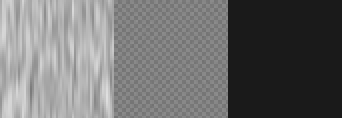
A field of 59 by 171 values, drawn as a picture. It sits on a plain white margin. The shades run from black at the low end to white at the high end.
The table splits into one row of 3 panels. Panel 1,1: high, streaked downward. Panel 1,2: middling, checkered, faint in contrast. Panel 1,3: very low, flat.
